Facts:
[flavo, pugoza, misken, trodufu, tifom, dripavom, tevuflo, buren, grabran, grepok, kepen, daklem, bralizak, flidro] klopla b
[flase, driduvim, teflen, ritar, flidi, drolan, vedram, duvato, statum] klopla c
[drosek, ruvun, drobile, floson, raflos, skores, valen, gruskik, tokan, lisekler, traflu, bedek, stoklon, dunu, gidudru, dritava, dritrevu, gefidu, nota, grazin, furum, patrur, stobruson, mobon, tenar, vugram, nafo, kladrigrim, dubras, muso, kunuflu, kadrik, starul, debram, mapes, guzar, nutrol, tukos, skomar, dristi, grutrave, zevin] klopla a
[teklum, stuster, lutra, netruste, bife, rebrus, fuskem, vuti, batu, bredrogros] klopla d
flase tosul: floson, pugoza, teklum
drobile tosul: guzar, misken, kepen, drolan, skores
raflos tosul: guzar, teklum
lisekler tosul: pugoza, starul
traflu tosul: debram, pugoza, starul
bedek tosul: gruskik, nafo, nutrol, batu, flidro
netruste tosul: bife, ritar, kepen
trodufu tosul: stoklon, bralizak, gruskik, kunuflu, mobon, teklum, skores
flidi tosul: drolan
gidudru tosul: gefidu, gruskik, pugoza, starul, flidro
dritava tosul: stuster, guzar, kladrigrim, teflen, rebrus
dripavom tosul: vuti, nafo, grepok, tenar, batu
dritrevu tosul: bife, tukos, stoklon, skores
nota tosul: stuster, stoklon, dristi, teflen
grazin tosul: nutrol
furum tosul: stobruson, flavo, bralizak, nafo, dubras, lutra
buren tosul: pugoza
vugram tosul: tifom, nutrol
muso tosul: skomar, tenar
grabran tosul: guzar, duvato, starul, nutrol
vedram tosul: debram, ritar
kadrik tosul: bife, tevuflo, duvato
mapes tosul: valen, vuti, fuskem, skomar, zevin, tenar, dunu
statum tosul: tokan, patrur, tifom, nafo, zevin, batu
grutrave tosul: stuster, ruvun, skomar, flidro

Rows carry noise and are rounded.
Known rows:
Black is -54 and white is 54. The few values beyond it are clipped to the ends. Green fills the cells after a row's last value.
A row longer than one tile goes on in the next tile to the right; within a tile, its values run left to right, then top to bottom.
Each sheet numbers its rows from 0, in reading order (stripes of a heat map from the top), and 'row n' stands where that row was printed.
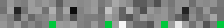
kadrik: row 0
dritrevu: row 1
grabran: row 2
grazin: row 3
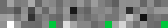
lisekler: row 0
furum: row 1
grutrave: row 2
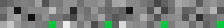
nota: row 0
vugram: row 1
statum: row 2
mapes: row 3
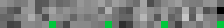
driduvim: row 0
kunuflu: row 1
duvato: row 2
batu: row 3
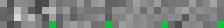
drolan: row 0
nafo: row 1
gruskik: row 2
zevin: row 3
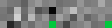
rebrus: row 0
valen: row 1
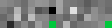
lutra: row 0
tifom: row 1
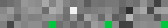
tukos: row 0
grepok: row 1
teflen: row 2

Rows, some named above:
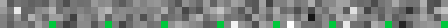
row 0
kepen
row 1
guzar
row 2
kladrigrim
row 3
drobile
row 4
trodufu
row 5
traflu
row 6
pugoza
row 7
ritar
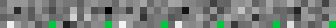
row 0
bedek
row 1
rebrus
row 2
gidudru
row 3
statum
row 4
skomar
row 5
flase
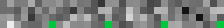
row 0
lisekler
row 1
flidi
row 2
drolan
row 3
dritava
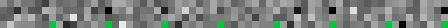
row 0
flidi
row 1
stuster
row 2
dripavom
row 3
tenar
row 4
debram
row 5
netruste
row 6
kepen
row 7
bife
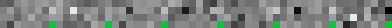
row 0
skores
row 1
tevuflo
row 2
stoklon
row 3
vedram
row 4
guzar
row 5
dritrevu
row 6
stuster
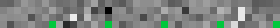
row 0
ruvun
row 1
stuster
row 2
dristi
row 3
stoklon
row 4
flidro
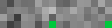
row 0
guzar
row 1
gefidu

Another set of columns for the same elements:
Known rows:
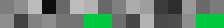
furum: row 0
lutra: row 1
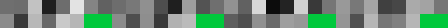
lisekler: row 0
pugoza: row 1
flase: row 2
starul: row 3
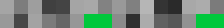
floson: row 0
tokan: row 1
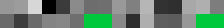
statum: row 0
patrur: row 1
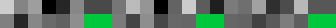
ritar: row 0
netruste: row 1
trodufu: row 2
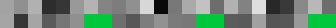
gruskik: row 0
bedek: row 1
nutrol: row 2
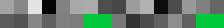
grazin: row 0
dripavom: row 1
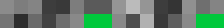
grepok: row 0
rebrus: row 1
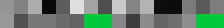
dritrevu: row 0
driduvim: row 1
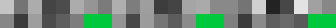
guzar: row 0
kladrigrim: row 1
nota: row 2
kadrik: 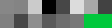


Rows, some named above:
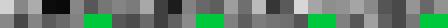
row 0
drolan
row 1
tifom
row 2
dritava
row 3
stuster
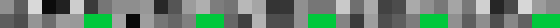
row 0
flase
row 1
tenar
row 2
batu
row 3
guzar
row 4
raflos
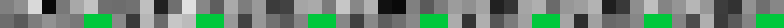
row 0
bedek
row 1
lisekler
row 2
stoklon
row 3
driduvim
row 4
debram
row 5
nafo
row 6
rebrus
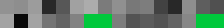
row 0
tenar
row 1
kepen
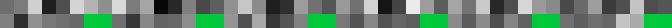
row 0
grutrave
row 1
duvato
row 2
bife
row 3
drobile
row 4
raflos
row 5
buren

